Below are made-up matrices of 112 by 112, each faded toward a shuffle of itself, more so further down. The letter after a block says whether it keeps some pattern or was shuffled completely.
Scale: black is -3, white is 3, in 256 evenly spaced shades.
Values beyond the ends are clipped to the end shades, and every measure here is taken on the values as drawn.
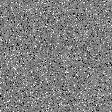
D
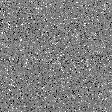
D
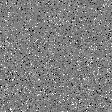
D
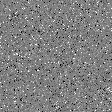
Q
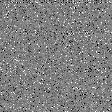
D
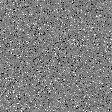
Q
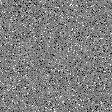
D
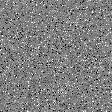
D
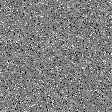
Q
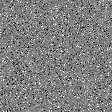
Q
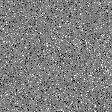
Q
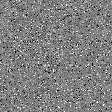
D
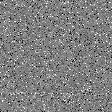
D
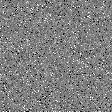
D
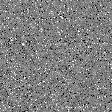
D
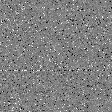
D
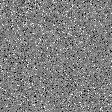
Q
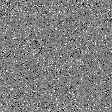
D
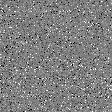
D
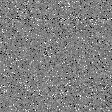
D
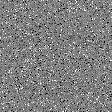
D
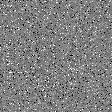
Q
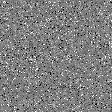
D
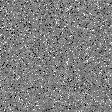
Q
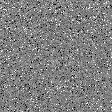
D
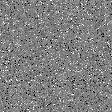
D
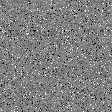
D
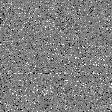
D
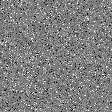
Q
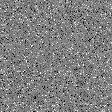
D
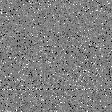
D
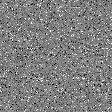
D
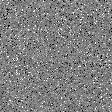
Q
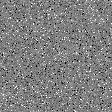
D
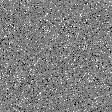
Q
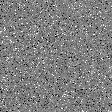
Q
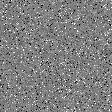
Q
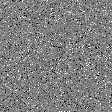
D
